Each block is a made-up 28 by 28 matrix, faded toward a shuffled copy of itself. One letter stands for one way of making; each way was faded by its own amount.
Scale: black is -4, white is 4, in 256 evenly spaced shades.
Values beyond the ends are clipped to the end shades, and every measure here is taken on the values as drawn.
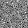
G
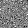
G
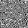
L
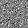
G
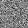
G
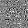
L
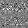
L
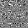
L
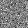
G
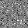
L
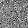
G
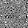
L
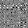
L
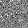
G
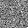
G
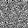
G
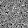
G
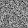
G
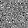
G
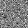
G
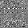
L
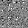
L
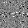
L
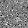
G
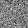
G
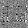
L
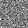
G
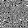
L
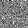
G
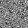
G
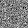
G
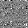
L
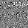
L
